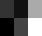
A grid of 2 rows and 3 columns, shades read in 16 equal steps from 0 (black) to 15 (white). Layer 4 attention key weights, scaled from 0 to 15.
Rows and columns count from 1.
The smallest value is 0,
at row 2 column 1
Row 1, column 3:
10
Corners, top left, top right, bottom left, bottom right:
3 10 0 15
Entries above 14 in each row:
0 1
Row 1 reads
3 1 10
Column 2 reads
1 4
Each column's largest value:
3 4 15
